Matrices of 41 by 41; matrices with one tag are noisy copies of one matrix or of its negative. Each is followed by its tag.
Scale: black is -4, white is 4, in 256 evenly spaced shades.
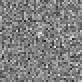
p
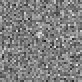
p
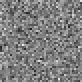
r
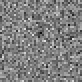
p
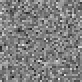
r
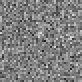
p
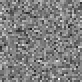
r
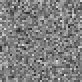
r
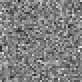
r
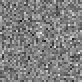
p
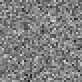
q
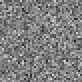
q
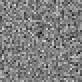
p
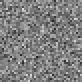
q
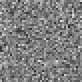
r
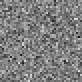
q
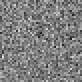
p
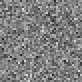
q
